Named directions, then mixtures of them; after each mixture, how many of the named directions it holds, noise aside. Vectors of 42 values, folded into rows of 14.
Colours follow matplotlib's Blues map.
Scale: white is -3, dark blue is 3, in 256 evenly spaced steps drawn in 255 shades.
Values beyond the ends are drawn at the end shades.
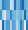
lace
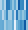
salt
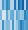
two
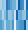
one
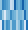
one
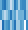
two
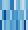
one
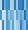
two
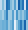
one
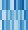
two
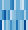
one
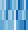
one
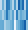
one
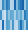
two
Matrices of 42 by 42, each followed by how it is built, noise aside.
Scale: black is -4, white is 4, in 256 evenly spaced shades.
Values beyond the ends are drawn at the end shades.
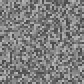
noise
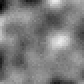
smooth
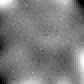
smooth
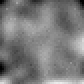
smooth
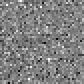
noise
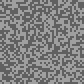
noise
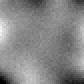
smooth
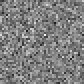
noise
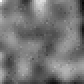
smooth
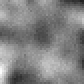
smooth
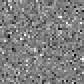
noise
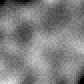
smooth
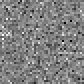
noise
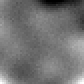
smooth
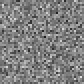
noise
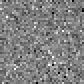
noise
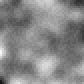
smooth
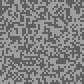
noise
